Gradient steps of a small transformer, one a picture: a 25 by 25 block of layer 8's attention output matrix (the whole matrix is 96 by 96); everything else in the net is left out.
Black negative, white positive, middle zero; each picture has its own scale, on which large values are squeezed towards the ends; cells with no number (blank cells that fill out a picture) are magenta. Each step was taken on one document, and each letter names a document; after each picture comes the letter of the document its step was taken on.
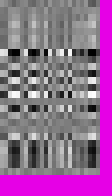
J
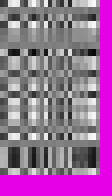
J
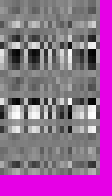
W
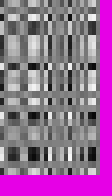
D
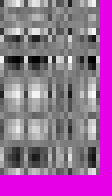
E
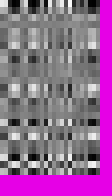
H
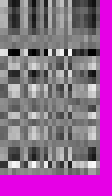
J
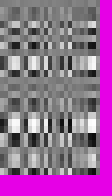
J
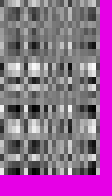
E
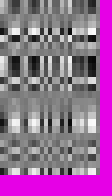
W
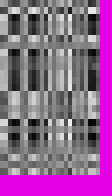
H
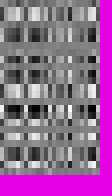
E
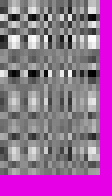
H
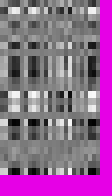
H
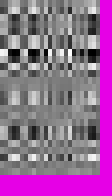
H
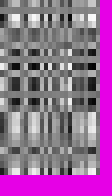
W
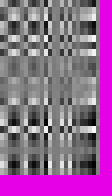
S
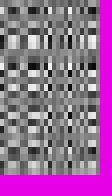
D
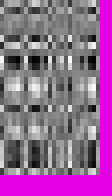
E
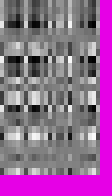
E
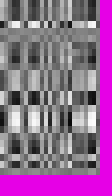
W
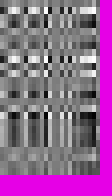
S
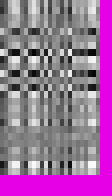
J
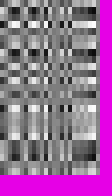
J
